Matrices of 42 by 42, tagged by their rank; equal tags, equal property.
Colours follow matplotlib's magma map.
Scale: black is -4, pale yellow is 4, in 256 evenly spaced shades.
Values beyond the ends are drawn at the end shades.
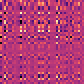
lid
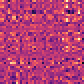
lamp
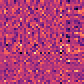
lamp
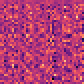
lamp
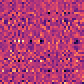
lamp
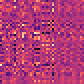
lamp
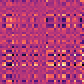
lid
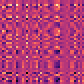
lid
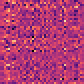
lamp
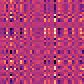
lid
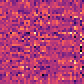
lamp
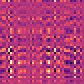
lid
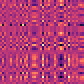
lid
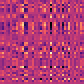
lid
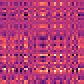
lid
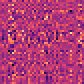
lamp
